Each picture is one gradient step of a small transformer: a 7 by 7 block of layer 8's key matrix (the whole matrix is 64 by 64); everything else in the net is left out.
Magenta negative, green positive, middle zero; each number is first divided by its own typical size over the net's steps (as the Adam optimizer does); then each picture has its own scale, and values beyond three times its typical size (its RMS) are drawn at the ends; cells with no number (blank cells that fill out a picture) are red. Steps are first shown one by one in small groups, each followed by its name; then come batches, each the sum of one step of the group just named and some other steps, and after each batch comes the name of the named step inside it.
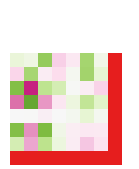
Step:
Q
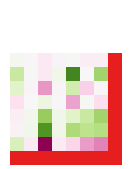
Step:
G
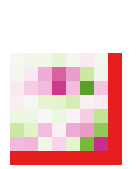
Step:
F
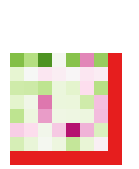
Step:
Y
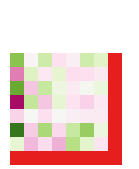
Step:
Q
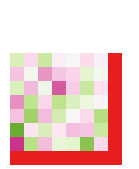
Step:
F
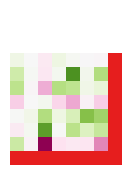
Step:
G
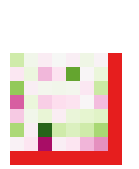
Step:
G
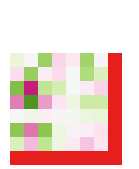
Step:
Q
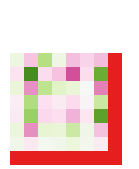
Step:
Y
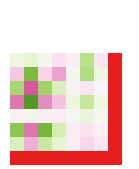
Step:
Q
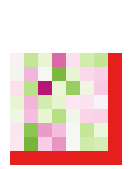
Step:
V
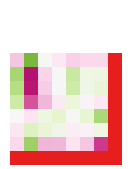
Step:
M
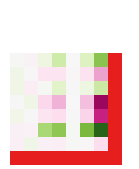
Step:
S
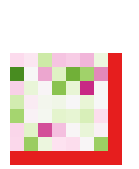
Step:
V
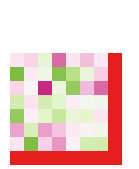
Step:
V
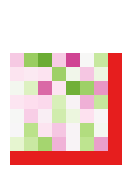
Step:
V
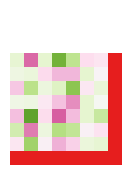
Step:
V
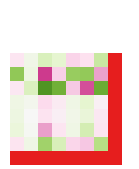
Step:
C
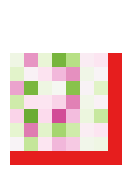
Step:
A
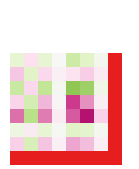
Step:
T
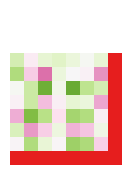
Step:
T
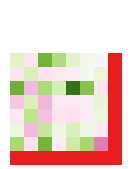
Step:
T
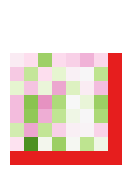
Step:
T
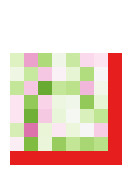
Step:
C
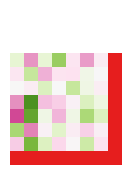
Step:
T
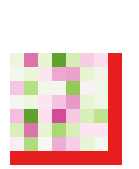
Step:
A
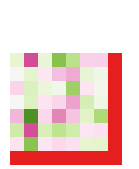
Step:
A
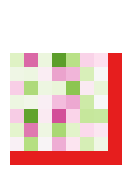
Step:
A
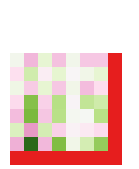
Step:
T
